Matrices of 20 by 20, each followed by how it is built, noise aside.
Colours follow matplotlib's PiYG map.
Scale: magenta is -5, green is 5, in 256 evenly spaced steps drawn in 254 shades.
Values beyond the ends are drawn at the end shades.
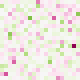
noise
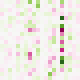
uneven columns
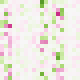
uneven columns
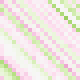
Toeplitz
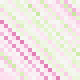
Toeplitz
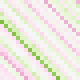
Toeplitz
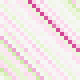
Toeplitz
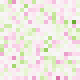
noise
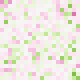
noise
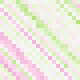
Toeplitz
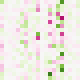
uneven columns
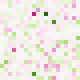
noise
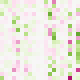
uneven columns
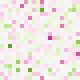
noise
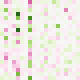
uneven columns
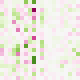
uneven columns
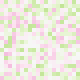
noise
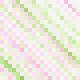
Toeplitz
